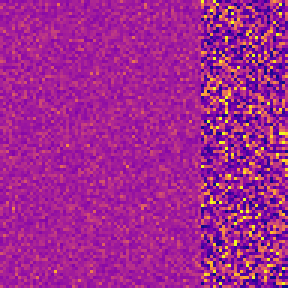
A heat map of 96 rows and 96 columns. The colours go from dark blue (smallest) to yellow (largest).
Stripes: none. Seam: vertical, 70% of the way across, the left part calmer. Grain: fine. Mirror symmetry: none. Slope: none.
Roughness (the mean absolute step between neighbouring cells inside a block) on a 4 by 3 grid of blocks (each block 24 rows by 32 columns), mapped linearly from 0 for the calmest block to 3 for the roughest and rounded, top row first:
0 0 3 / 0 0 3 / 0 0 3 / 0 0 3
